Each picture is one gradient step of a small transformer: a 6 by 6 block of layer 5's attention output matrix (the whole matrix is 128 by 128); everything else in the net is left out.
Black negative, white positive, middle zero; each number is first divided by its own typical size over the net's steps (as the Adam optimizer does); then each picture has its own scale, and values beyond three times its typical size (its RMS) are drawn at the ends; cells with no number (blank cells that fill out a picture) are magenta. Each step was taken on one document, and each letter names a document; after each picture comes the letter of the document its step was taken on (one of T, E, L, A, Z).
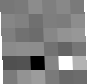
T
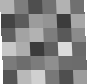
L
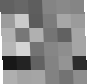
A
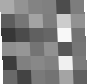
T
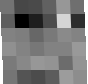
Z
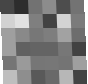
L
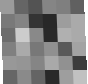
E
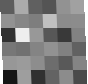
E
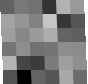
E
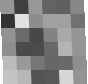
A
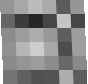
Z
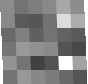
T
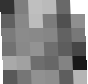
L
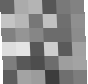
E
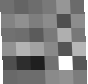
T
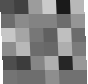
L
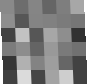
A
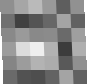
Z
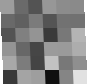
E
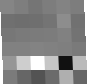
Z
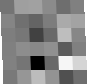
T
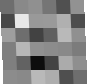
A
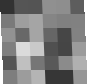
A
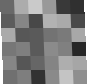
A
